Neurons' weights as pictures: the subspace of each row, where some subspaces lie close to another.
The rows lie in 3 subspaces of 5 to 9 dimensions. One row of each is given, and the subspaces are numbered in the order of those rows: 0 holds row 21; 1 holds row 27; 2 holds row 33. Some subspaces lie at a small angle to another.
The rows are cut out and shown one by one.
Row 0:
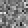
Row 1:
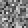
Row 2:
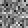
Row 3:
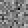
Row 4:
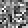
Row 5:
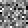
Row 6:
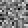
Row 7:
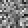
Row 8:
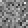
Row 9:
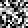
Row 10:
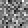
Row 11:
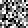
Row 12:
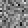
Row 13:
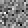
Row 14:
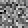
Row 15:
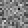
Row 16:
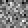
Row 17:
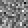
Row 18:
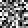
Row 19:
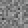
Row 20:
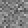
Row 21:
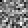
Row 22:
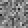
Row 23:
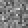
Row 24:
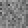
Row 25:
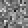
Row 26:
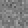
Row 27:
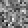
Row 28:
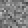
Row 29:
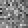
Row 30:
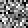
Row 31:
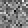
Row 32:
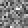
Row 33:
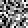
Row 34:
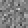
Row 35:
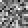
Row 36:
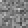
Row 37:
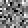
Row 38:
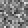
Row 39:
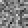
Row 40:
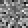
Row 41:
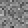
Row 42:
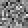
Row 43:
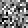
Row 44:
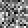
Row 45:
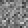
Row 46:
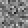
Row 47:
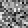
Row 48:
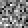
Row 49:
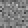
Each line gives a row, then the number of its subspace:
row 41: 0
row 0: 2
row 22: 0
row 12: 2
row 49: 1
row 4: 1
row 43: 1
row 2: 1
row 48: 1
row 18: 2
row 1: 1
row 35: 2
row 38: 1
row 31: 1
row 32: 0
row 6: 2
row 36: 0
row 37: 0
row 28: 1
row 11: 1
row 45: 0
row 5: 1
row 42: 0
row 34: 0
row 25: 1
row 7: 2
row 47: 1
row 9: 1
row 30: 2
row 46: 1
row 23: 0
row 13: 1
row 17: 2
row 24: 1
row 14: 1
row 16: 0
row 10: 1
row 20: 1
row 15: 0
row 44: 1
